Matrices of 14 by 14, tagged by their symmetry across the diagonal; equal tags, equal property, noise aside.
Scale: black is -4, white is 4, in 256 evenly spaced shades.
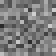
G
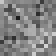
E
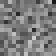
G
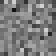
G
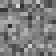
G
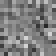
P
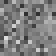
G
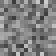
G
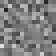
P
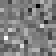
P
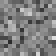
E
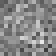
E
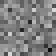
E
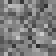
G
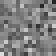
P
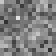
E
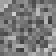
E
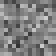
P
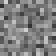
P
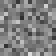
P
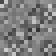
E
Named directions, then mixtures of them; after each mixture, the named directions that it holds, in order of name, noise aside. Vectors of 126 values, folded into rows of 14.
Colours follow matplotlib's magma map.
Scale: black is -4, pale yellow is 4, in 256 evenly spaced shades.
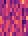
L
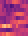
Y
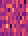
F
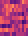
L, Y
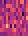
F, L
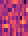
F, L, Y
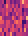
L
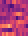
Y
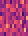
F, L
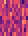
L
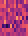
F, L, Y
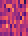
F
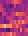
Y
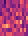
F, L, Y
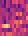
F, L, Y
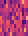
L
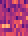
F, L, Y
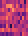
F, Y
